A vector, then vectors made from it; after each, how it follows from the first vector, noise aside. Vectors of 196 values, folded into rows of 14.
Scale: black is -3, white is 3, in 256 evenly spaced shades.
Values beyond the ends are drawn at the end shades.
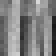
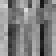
wrapped around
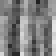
negated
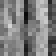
wrapped around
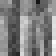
negated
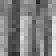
negated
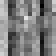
wrapped around
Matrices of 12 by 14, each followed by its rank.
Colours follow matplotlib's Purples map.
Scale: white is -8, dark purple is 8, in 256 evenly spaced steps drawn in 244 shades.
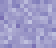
full rank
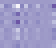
one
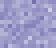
full rank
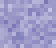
full rank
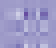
one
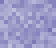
full rank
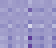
one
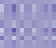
one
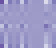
one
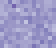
full rank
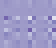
one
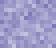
full rank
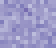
full rank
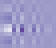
one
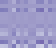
one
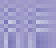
one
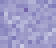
full rank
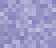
full rank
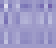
one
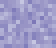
full rank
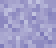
full rank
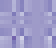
one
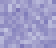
full rank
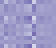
one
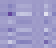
one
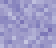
full rank
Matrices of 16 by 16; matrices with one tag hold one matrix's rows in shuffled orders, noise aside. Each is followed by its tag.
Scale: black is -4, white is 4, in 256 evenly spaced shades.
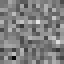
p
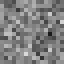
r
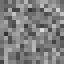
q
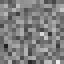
q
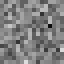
r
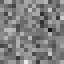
r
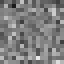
p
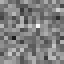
p
